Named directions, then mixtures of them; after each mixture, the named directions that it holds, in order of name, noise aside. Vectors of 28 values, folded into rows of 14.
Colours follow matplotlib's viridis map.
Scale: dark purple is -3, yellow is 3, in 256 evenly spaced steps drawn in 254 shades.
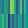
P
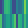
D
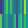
D, P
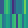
D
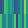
D, P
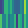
D, P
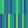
D, P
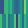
D, P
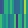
D, P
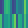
D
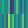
P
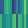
D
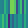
P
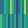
D, P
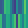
D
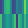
D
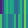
D, P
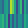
P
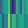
D, P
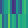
D, P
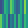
D, P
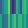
D, P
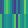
D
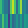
D, P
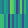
P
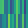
D, P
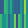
D, P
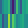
D, P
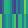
D
